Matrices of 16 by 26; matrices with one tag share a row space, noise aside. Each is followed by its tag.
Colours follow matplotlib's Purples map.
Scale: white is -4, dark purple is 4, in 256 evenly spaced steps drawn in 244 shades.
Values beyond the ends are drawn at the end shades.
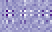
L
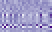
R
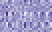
L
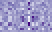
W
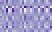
L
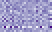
R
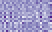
R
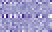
R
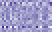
R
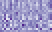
R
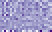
R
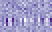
L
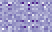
W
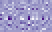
W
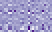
W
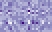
W
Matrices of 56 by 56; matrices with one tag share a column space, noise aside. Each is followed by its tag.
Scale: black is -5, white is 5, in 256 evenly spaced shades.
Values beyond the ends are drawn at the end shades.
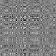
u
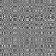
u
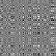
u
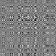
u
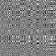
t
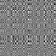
t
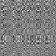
t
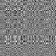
t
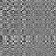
t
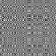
u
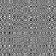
u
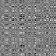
u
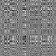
t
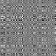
u
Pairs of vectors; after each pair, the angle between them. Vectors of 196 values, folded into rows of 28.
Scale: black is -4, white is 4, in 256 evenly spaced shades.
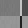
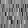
orthogonal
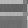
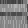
nearly opposite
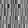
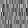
orthogonal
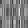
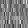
orthogonal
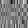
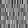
partly aligned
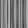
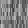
partly aligned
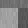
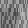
partly opposed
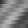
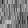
partly aligned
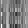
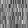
partly aligned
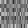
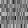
nearly parallel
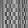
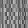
nearly parallel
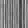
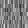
partly aligned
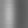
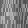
partly aligned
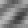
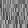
orthogonal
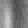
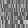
orthogonal
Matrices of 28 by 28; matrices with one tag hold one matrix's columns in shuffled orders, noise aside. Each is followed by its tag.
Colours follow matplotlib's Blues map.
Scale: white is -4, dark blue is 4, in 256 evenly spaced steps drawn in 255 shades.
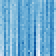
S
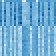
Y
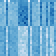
Y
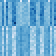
Y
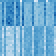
Y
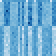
Y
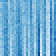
S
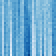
S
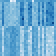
Y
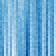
S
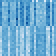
Y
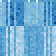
Y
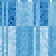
Y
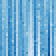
S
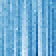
S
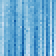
S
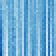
S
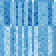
Y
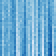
S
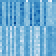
Y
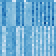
Y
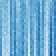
S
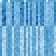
Y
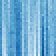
S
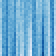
S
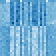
Y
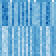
Y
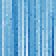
S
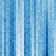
S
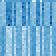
Y
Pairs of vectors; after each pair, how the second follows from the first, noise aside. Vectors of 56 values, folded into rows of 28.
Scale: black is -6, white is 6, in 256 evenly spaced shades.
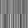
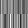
scaled up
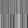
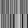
scaled up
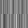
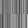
shuffled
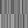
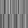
shuffled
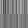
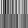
scaled up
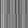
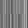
reversed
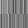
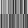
scaled up
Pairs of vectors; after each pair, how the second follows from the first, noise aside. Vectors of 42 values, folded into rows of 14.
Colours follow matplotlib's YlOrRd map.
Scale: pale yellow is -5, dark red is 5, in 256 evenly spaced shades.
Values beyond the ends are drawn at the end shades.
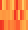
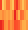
copied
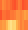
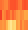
copied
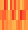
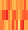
reversed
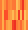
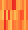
reversed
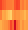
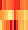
scaled up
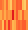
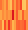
copied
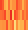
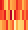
scaled up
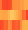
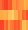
copied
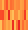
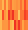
sign-scrambled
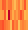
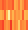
sign-scrambled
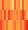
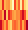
scaled up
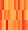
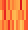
reversed
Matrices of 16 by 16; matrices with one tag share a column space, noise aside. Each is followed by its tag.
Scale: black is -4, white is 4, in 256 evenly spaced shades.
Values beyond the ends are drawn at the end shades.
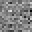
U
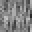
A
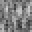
A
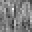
A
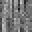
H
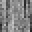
H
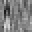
A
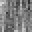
H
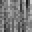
H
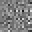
U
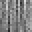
H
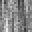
H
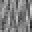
A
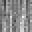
H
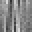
H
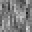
A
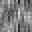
A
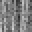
H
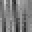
H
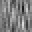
A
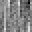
H
